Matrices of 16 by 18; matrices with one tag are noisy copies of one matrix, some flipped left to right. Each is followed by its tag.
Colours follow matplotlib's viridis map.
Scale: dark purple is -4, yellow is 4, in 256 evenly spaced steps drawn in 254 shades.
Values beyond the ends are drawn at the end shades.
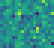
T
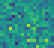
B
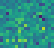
B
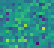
B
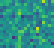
T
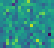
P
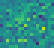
B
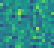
T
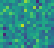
P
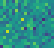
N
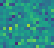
B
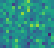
P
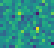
T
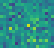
B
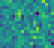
T
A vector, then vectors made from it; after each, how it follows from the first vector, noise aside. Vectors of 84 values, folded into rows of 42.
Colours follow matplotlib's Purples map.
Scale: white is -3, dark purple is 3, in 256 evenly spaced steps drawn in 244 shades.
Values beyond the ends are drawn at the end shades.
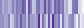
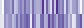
wrapped around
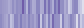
shrunk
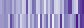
negated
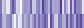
wrapped around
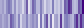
negated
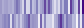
sign-scrambled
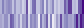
negated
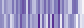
copied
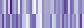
wrapped around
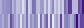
negated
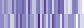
copied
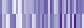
wrapped around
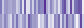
sign-scrambled
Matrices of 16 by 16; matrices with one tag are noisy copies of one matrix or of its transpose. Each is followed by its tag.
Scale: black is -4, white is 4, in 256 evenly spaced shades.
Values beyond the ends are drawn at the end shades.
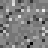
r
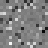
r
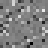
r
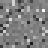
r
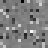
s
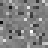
s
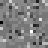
s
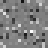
s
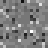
s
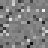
r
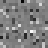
s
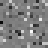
s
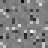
s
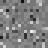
s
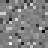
r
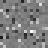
s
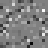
r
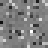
s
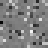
s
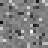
s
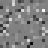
r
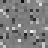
s
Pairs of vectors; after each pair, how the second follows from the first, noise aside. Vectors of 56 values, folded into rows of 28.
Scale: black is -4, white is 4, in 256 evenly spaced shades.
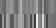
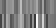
copied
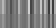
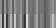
reversed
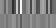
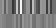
copied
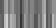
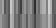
reversed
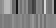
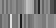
wrapped around
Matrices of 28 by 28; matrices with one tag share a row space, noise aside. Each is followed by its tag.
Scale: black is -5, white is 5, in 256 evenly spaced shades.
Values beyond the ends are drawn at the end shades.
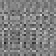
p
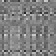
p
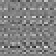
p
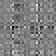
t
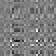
t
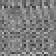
p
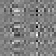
t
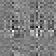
t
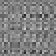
p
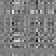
t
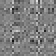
t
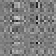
t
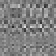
p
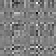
t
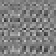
p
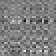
p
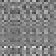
p
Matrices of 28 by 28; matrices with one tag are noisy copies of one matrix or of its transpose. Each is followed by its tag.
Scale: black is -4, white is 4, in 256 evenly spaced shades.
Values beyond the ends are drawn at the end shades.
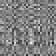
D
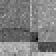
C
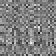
D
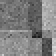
C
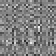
D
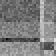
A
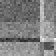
A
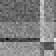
A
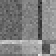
A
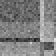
A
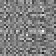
D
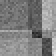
C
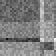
A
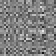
D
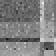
A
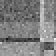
A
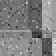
C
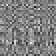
D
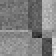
C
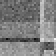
A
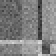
A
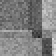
C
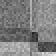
C
